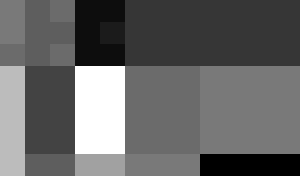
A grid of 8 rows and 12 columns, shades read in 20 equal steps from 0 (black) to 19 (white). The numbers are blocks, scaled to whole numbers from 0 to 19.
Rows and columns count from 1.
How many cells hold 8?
15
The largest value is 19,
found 8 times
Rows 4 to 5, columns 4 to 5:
19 19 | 19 19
